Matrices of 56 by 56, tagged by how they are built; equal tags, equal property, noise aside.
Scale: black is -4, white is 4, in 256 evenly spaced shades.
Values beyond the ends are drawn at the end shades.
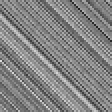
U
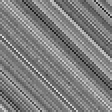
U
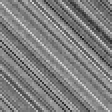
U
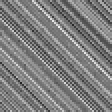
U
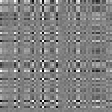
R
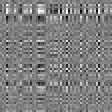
R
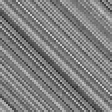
U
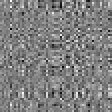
R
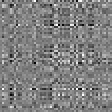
R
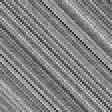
U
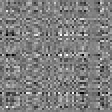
R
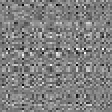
R
